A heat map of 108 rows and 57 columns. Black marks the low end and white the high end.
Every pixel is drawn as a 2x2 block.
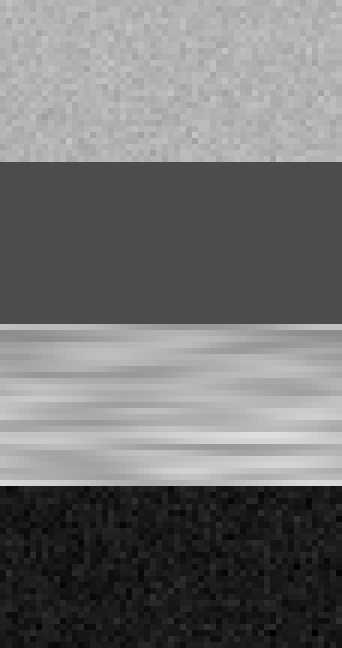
The table splits into 4 rows of 1 panel. Panel 1,1: high, fine-grained, faint in contrast. Panel 2,1: low, flat. Panel 3,1: high, streaked across. Panel 4,1: very low, fine-grained, faint in contrast.
